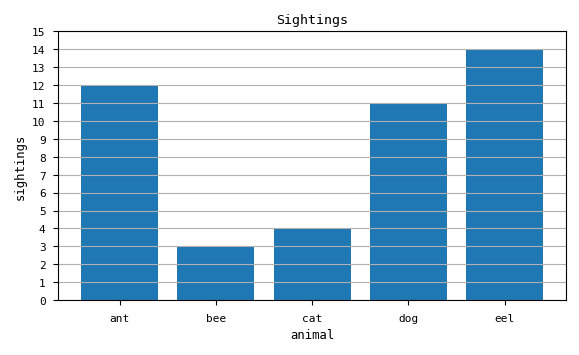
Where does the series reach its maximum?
eel
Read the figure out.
Title: Sightings
x-axis: animal, ticks ant bee cat dog eel
y-axis: sightings, ticks 0 1 2 3 4 5 6 7 8 9 10 11 12 13 14 15
Values:
12 3 4 11 14
